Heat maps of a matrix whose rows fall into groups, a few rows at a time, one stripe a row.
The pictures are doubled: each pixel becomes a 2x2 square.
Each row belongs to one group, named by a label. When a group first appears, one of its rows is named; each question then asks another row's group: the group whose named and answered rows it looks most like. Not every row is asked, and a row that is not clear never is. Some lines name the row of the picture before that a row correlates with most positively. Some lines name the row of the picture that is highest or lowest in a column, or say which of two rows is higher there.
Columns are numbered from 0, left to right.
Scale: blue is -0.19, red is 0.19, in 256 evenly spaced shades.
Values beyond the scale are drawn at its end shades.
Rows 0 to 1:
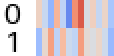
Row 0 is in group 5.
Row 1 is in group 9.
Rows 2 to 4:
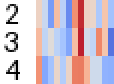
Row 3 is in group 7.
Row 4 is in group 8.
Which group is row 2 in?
5
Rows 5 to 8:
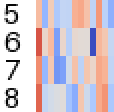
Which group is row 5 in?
7
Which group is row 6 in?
7
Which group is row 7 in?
7
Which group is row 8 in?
7
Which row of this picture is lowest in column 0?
5
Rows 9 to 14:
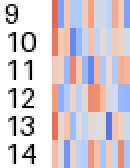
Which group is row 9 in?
7
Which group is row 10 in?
7
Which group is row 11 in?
5
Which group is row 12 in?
8
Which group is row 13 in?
7
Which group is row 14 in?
5
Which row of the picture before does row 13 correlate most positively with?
6
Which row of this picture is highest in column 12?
11
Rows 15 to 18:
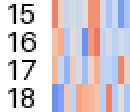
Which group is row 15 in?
8
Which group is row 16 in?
5
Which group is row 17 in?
5
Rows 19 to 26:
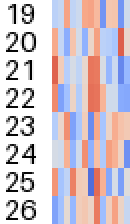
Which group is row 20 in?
5
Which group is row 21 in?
8
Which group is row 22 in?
8
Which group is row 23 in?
9
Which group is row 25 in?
8
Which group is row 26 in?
9
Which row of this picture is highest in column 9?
24
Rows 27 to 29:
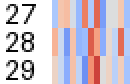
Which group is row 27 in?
9
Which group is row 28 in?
5
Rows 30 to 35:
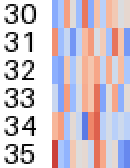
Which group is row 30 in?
9
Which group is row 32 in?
9
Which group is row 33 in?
9
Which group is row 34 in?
5
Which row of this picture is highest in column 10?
31
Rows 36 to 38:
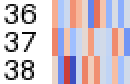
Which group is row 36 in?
8
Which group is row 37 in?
7
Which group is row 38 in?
9
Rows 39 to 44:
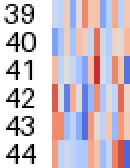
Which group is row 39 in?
9
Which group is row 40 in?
9
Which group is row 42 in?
5
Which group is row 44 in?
7
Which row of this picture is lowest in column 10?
43
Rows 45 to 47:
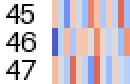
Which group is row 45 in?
5
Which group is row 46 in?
9
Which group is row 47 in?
8
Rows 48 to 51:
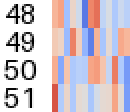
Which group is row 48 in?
5
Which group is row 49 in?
5
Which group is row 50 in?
7
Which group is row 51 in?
7
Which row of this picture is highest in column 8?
50
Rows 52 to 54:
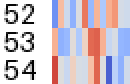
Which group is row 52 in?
9
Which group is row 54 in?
8
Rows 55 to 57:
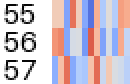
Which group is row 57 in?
9
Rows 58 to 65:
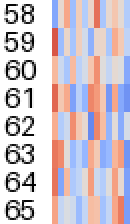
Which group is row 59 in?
7
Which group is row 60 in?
8
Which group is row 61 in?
7
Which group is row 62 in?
8
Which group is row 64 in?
7
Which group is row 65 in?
7
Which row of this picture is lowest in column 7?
64
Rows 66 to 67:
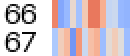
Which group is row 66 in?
8
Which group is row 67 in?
9
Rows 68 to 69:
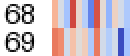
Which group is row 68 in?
8
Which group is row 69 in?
8
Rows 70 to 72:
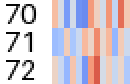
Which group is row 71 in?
9
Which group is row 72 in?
5
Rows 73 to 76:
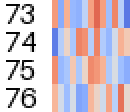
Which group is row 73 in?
7
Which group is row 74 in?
9
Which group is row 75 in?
8
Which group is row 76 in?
5
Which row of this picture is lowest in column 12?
73
